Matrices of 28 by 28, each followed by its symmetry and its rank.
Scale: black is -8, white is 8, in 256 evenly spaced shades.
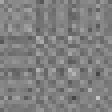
symmetric, rank three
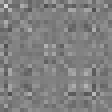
symmetric, rank three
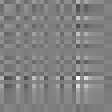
symmetric, rank one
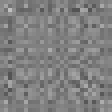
symmetric, rank two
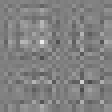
symmetric, rank two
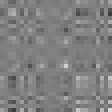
symmetric, rank two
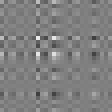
symmetric, rank one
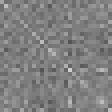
symmetric, rank five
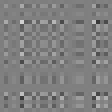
symmetric, rank one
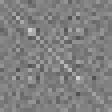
symmetric, rank five
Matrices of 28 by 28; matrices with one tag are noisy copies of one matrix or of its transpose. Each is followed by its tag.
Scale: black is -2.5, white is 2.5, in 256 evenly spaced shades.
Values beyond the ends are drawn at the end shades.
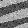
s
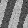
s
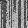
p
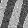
s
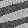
s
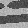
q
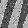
s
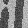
q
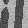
q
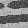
q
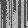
p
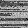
p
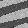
s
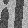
q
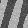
s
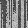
p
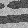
q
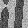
q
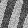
s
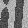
q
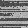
p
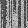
p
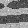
q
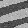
s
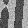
q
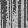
p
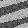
s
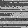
p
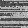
p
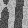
q
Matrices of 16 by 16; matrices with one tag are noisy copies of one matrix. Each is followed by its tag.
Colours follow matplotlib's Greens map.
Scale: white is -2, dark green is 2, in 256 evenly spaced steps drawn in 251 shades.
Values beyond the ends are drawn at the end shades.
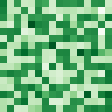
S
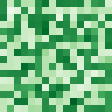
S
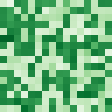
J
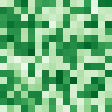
J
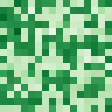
J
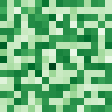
S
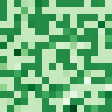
S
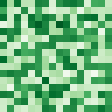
S
